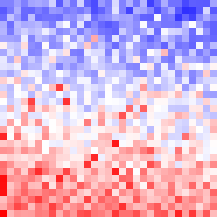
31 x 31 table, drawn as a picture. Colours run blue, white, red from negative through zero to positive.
The texture is fine-grained noise. The ninth with the highest average is the bottom left. There is an overall slope up to the bottom. No single row or column stands out from its neighbours. There are no regular stripes.
